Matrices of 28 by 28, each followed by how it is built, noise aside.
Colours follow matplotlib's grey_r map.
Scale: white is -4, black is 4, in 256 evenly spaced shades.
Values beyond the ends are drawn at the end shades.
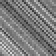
Toeplitz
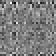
low rank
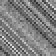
Toeplitz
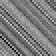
Toeplitz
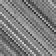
Toeplitz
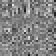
low rank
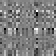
low rank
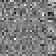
low rank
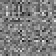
low rank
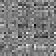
low rank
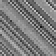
Toeplitz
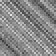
Toeplitz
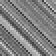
Toeplitz
